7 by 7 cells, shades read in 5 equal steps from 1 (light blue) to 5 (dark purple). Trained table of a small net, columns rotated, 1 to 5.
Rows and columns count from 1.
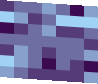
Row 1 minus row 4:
1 0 0 -1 0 2 -2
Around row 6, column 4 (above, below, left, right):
4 4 3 3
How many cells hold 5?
4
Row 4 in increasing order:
3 3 3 3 3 3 4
